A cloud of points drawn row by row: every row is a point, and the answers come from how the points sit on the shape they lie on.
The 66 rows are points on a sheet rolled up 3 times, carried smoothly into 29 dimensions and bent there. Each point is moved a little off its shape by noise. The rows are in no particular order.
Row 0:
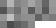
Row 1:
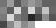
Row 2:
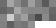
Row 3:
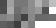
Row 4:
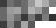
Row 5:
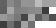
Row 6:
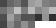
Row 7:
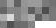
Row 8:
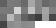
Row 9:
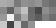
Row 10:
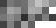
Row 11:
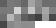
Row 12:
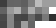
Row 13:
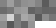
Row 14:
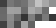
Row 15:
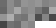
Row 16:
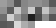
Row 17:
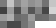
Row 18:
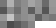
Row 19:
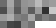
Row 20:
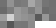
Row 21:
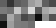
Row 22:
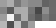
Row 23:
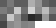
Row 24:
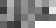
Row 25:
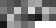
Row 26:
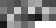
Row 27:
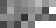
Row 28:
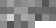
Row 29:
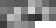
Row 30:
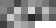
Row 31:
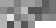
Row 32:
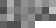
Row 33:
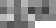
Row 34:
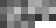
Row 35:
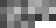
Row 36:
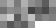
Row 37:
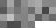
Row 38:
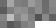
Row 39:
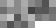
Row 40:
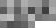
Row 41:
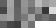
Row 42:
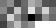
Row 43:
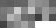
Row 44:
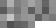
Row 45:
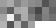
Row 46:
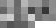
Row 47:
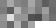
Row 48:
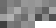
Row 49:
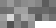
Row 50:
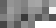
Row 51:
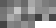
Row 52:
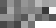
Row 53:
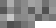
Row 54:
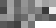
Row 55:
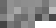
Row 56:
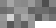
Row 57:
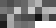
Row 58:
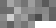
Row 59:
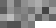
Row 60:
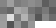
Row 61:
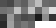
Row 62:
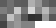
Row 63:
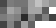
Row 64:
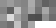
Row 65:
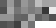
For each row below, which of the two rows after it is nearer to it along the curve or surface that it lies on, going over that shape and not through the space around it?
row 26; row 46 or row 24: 24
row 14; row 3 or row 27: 27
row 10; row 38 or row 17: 17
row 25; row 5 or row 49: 5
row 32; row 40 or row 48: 48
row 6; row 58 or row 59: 59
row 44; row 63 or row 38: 38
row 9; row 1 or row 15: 1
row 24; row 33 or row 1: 33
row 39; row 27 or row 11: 27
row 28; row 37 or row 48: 37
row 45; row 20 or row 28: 28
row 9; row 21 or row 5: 5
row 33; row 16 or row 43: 16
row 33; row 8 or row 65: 65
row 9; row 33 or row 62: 33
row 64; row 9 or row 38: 38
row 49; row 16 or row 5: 16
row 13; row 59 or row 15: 59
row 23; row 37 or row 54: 37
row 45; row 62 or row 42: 62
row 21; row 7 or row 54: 54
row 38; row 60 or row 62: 60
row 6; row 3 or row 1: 1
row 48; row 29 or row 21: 29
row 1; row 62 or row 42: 62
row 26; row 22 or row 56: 22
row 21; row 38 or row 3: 3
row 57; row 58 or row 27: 27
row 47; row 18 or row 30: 18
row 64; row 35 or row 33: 35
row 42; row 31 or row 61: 61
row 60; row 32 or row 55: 32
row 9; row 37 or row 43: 37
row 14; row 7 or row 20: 7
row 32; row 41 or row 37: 37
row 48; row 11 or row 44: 11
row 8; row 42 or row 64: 64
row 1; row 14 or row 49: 49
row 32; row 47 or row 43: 47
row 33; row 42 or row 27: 27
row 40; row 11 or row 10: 10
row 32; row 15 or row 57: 15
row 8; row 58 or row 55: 55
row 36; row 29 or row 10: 10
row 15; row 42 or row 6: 6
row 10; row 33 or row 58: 33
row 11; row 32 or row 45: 32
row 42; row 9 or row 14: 14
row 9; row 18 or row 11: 18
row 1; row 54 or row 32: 32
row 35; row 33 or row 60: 60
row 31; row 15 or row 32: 32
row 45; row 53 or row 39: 39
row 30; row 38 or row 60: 60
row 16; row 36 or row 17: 36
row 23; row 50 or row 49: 50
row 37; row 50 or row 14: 50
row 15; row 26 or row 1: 1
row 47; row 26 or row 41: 41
